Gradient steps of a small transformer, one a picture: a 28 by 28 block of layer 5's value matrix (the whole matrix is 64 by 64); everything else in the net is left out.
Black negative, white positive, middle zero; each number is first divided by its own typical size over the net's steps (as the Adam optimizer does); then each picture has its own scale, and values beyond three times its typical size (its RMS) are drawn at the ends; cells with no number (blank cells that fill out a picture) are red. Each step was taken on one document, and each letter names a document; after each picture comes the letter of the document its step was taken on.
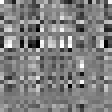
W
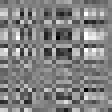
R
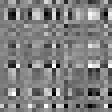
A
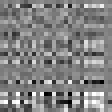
R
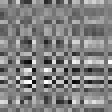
R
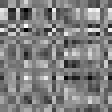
A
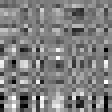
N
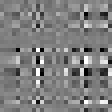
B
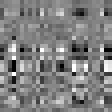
N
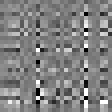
B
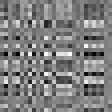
R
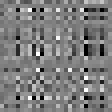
B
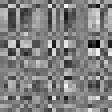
A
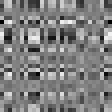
W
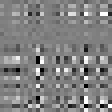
B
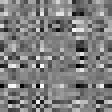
N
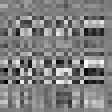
R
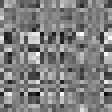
W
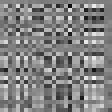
R
